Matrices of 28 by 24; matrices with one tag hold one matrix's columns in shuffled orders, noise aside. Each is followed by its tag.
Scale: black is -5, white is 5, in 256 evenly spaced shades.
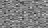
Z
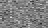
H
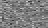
H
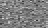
H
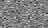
Z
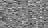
H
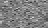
H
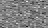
Z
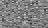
H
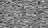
Z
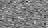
H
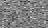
H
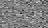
Z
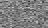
H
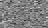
H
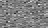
Z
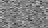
H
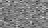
H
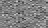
Z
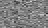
Z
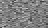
H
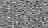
H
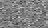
H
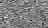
H
